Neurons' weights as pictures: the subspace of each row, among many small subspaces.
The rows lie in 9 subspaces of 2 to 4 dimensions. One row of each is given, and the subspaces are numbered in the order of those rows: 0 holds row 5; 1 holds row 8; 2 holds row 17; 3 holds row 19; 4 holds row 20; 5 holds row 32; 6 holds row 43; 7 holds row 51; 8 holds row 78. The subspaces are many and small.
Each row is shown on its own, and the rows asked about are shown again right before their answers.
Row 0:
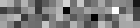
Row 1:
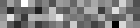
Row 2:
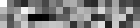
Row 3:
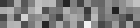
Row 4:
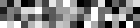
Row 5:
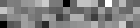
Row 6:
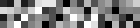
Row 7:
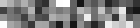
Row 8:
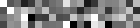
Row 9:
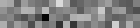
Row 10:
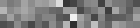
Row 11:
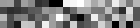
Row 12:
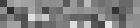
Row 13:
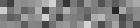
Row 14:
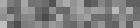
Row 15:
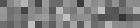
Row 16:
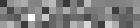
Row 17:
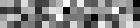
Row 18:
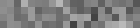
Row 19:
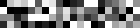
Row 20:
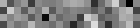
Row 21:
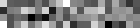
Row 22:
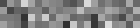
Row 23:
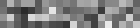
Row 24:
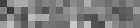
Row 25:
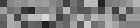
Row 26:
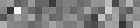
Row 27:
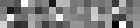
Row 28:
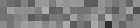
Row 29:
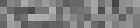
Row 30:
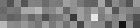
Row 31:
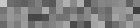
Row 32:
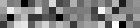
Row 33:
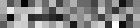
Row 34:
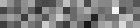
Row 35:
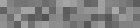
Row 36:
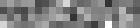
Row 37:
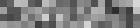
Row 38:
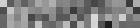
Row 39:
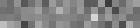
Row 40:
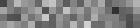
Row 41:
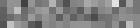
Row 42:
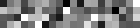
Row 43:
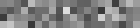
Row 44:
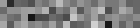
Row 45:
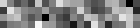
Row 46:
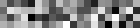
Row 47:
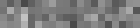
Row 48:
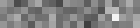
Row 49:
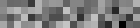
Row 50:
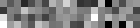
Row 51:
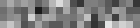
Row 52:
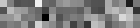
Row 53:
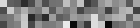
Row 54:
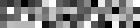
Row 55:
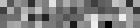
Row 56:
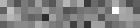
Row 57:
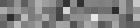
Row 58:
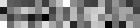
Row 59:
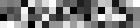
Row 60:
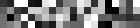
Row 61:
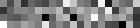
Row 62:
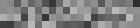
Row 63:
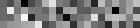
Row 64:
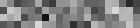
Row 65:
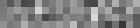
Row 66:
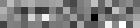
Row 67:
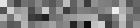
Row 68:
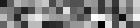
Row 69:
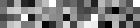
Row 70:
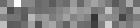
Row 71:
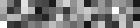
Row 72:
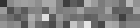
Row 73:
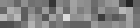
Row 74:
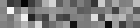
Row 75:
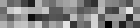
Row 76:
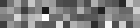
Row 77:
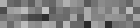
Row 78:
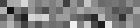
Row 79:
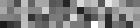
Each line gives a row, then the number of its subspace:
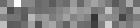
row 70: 6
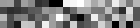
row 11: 7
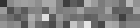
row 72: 1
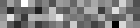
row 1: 5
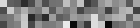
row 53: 1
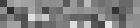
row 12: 8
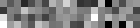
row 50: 0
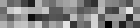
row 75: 3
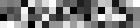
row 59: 6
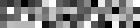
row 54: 8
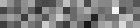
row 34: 3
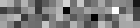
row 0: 2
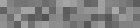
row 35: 2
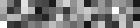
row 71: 5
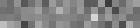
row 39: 0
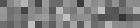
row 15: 4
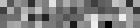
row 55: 4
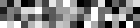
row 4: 0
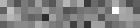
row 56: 6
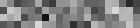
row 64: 4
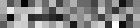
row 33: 5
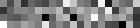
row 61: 7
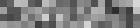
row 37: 4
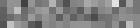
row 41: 5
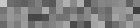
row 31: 1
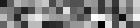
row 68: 5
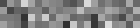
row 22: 1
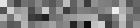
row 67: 8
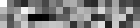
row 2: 5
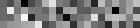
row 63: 8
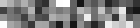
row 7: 7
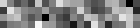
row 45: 4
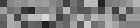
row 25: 2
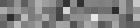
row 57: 2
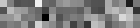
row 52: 4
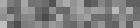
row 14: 5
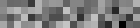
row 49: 3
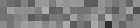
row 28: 3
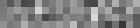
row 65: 7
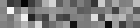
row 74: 8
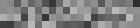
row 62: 6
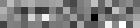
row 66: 7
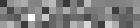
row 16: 1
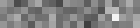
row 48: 6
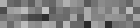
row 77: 3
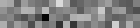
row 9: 7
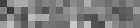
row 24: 8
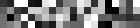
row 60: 4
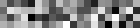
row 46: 3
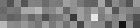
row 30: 7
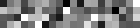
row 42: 2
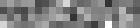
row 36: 7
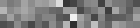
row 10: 7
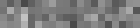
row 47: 8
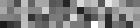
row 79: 7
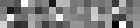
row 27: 5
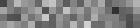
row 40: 6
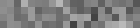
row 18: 7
